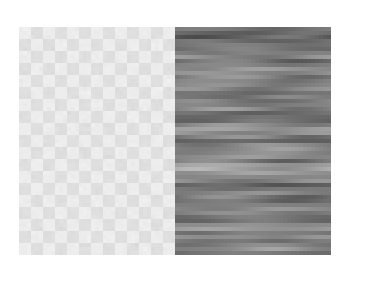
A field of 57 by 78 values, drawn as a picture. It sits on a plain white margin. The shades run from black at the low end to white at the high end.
It is made of 1 by 2 panels. Panel 1,1: very high, checkered, faint in contrast. Panel 1,2: middling, streaked across.
